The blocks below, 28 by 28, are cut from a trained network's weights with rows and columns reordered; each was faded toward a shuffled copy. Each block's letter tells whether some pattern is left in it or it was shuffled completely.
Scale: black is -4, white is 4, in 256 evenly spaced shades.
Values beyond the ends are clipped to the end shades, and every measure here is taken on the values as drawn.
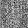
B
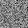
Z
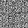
B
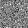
Z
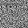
B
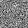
Z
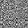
B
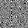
B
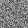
Z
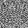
B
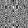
B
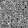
Z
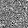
Z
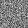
Z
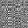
B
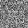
B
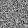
Z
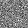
Z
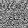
B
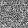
B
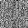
B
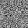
B
